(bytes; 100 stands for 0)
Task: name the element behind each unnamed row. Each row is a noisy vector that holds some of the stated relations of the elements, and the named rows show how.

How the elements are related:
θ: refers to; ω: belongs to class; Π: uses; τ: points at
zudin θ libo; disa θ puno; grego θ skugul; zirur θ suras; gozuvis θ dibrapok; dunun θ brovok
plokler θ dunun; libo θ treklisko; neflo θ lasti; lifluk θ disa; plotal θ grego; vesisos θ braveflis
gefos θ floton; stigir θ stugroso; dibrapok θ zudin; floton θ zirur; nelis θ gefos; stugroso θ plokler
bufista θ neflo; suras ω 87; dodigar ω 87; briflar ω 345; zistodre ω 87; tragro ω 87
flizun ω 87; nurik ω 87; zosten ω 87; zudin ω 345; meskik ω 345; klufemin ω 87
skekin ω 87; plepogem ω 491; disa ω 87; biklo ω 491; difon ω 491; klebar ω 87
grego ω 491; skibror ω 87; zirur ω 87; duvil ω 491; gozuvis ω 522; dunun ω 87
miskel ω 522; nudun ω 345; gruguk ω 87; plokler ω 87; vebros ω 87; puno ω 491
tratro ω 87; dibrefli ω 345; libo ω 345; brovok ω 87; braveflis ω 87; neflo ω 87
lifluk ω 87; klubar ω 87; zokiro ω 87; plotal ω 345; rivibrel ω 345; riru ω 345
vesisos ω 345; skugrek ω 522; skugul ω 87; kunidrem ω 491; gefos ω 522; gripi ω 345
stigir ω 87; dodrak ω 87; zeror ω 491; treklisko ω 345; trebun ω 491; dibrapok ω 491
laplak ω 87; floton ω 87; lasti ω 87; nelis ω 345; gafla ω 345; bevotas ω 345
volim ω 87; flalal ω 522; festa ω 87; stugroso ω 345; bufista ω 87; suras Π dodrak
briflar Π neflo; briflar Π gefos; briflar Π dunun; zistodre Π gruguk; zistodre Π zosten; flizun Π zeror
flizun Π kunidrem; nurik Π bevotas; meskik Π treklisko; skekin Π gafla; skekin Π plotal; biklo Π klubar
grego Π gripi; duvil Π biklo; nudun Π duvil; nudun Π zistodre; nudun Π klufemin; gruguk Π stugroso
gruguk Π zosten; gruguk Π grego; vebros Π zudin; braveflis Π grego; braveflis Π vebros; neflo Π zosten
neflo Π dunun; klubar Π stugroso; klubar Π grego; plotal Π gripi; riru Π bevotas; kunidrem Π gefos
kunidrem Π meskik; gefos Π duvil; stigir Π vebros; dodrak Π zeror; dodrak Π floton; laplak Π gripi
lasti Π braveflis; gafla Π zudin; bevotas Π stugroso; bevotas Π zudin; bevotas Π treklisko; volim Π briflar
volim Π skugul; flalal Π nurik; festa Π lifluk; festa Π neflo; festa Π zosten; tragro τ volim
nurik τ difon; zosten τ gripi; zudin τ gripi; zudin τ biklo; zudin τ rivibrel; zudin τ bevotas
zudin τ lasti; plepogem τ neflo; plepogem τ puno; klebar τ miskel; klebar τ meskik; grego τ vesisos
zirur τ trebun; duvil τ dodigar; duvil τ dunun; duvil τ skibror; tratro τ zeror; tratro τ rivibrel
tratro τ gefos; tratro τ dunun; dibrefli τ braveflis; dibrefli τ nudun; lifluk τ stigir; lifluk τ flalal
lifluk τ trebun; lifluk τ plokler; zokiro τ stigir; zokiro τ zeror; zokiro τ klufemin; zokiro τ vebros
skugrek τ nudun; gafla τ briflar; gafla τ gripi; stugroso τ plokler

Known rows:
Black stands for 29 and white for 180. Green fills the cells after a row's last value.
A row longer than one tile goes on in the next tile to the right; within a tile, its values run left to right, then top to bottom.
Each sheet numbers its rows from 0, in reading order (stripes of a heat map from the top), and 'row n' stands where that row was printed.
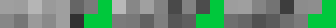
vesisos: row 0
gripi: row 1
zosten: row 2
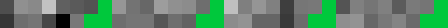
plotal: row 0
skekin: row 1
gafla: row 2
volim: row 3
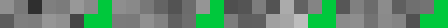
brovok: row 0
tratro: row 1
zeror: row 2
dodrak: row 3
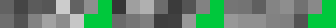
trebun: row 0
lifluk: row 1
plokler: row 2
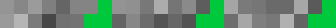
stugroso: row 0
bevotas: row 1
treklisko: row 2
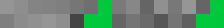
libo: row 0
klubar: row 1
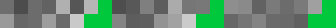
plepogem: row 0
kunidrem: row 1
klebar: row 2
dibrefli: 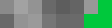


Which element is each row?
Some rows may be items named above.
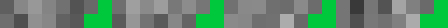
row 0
bufista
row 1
nudun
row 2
dunun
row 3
flalal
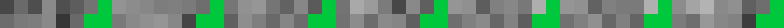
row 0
disa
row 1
libo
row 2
meskik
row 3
briflar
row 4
zirur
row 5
zirur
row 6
nelis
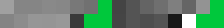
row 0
libo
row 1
grego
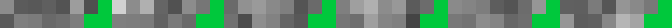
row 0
lasti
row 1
zudin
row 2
bufista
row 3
nelis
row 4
tratro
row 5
gefos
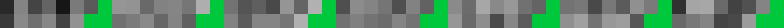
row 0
skugul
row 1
zirur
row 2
skugrek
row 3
neflo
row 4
stigir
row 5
suras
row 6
lifluk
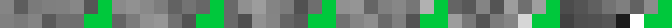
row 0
vebros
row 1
rivibrel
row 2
bufista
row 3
zirur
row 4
duvil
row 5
grego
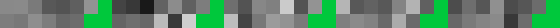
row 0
tratro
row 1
puno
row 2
gozuvis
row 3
braveflis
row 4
disa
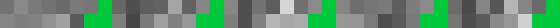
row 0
floton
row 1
miskel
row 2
dibrapok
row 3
nurik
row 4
biklo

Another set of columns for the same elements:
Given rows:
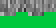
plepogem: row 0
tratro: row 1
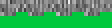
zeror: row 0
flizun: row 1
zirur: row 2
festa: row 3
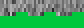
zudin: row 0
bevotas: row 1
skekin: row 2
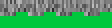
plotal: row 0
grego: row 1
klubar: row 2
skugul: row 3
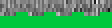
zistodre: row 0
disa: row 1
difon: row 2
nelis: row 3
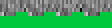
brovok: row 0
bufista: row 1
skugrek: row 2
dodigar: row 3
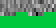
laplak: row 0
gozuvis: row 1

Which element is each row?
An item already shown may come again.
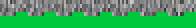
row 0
briflar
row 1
zosten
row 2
biklo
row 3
biklo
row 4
stugroso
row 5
braveflis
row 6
zudin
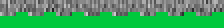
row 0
duvil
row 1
puno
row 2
dunun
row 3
plokler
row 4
plokler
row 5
lifluk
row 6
gripi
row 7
vesisos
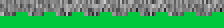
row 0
vebros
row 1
dunun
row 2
zudin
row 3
libo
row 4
dibrefli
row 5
treklisko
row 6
nurik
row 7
meskik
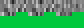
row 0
dibrapok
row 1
dibrapok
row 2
klufemin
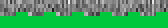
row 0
vesisos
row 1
flalal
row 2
zirur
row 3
stigir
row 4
gafla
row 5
floton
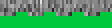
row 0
rivibrel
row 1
suras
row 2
gripi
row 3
lasti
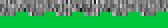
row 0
nudun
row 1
brovok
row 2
gefos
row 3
nelis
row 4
lifluk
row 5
brovok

